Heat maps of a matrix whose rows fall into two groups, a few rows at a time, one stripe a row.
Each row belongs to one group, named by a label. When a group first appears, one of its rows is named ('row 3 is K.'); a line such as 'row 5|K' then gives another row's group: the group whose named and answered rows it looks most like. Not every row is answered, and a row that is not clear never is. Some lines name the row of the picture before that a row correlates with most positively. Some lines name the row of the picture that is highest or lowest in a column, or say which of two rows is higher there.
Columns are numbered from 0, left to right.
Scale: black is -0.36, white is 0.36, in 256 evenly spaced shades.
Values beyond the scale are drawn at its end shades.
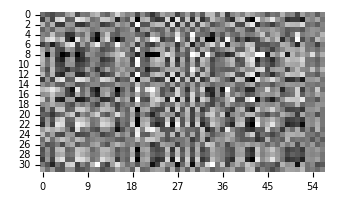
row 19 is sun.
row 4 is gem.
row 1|sun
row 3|sun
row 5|gem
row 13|sun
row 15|gem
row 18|gem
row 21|sun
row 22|sun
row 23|gem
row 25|gem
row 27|sun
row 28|sun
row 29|sun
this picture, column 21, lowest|8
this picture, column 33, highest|8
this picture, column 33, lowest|5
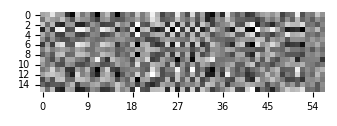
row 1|gem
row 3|sun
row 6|sun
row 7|gem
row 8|sun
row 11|gem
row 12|gem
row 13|sun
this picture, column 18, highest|3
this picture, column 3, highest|3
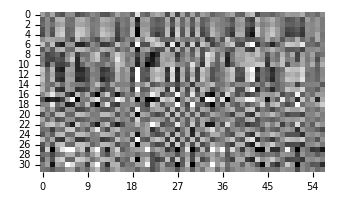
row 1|sun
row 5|gem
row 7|sun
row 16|gem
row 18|gem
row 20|sun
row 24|sun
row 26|sun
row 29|sun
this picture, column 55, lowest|17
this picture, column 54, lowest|27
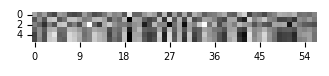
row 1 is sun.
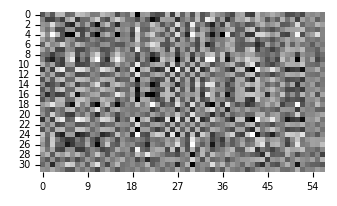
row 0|sun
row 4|gem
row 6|gem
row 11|sun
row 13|sun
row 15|sun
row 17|sun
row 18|gem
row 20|gem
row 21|sun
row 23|sun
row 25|gem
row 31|gem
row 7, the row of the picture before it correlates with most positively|0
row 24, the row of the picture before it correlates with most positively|0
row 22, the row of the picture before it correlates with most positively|0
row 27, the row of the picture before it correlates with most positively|0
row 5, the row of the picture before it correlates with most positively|0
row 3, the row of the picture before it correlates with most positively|0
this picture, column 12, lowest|24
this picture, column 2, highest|4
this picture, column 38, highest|24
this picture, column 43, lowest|24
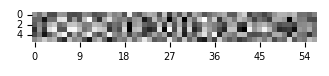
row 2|sun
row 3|sun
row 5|gem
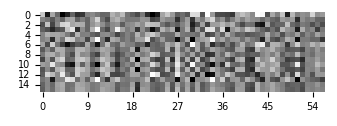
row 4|gem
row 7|sun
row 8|gem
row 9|sun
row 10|gem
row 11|sun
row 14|sun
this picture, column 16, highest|0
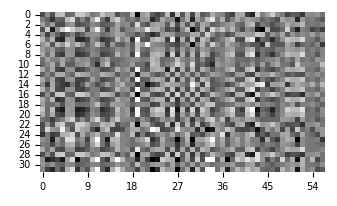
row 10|gem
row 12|sun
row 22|sun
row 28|sun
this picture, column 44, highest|14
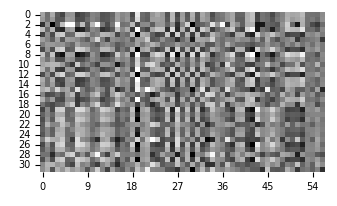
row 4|sun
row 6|gem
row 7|sun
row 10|gem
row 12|sun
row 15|gem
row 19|sun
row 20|sun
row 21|sun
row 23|sun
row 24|sun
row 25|gem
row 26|sun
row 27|sun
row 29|sun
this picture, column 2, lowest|2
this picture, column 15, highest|2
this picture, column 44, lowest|2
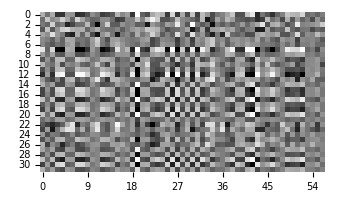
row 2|gem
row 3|gem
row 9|sun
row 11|sun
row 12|sun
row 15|sun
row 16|sun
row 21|sun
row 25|sun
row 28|sun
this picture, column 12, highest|12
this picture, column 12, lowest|7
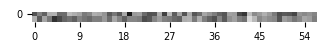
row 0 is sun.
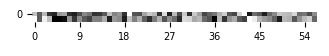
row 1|gem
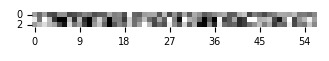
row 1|gem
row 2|gem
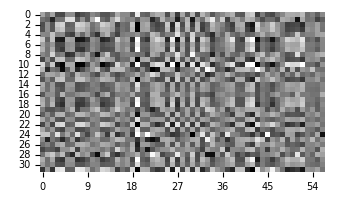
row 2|sun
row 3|sun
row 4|gem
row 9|sun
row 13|sun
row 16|gem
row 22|sun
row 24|gem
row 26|sun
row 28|gem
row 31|sun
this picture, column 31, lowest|10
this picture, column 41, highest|10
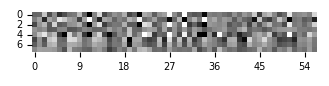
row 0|gem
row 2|gem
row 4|gem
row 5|sun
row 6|sun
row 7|gem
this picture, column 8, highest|5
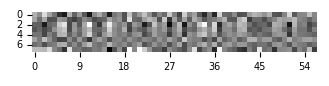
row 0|gem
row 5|gem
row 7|gem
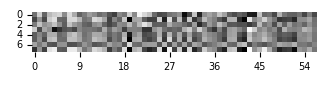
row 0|gem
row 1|sun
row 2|gem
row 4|sun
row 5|sun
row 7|sun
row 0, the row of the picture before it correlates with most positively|7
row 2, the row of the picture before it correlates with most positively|7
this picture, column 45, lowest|6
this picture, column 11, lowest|2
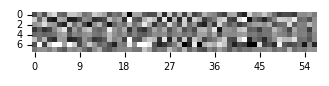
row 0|sun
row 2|gem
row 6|gem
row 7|gem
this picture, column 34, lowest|2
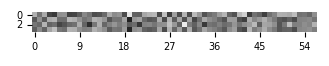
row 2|gem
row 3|sun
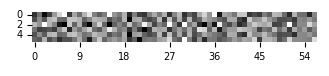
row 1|sun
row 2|gem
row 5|gem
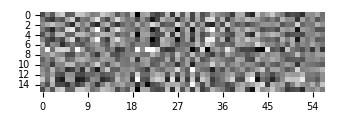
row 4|sun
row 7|gem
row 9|sun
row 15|sun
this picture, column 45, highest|7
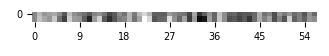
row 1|gem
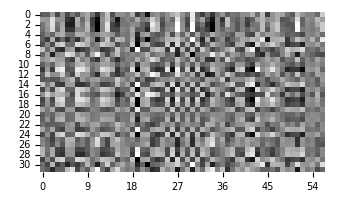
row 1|gem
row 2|gem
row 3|gem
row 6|sun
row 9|gem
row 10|sun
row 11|sun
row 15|sun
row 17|sun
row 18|sun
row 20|sun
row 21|sun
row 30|gem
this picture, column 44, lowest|8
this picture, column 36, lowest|1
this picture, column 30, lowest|8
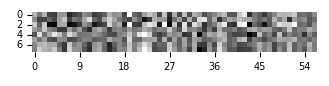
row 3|gem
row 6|gem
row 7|gem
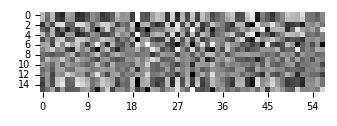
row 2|sun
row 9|gem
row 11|sun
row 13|sun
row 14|sun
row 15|gem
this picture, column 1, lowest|3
